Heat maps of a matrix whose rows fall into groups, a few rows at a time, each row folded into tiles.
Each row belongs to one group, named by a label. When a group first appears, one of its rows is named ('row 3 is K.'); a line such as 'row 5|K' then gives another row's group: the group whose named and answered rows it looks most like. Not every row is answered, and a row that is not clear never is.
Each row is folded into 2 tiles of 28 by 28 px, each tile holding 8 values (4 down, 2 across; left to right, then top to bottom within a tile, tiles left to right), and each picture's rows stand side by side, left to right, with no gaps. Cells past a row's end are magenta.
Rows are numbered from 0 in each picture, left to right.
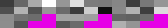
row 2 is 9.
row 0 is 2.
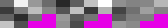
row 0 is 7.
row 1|2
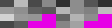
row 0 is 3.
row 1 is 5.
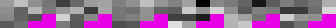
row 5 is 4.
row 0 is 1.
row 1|2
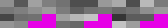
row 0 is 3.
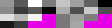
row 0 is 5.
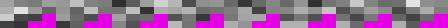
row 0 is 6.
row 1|1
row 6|7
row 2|2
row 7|7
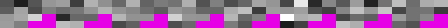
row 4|2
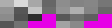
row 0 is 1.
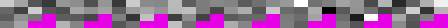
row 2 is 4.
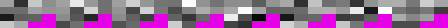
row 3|7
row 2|1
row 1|1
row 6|9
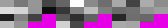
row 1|7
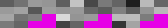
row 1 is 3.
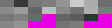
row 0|9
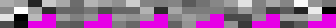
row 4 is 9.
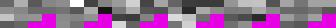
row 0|3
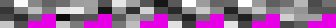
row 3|7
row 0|7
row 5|3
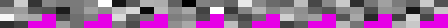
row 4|7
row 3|9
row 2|2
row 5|3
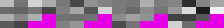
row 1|9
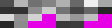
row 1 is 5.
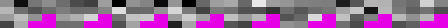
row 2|5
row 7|5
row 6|2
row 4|5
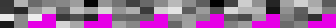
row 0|4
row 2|9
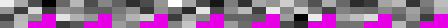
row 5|6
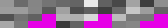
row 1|5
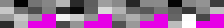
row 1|4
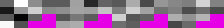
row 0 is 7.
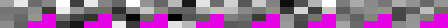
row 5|2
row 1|6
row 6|7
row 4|6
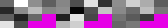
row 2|1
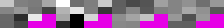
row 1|6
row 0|6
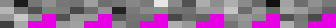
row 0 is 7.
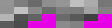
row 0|6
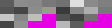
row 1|7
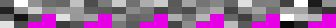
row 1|3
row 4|7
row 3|4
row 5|3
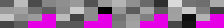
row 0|3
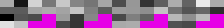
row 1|6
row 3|5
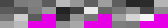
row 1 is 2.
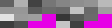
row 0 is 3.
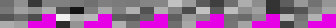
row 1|4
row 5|4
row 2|9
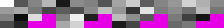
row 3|1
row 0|6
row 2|1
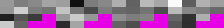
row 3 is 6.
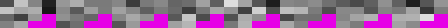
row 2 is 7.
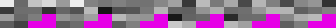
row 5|5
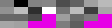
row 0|9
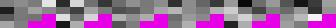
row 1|4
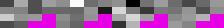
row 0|3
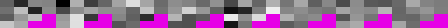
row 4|4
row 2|1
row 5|3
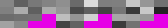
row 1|5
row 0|9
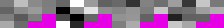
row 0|7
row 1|7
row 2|9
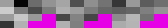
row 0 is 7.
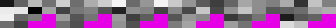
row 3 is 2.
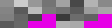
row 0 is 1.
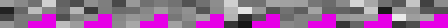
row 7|3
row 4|6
